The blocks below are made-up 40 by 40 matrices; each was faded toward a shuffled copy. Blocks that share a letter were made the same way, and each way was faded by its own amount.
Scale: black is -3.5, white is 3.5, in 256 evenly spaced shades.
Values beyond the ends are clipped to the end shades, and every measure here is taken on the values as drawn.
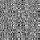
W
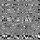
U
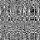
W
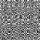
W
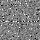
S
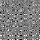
U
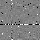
U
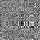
W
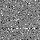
S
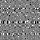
U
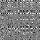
U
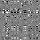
U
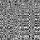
W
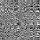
W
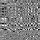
U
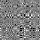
U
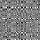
U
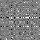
U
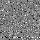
S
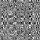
W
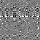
U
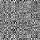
W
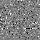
S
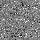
S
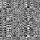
W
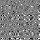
U
